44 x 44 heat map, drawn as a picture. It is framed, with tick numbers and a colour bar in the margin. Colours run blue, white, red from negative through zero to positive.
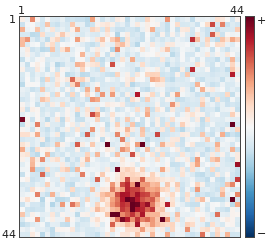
Bumps: one, in the bottom middle. Average level on the scale: 50%. Odd rows or columns: none. Histogram: skewed, a long tail of high values. Ninth with the highest average: bottom middle.
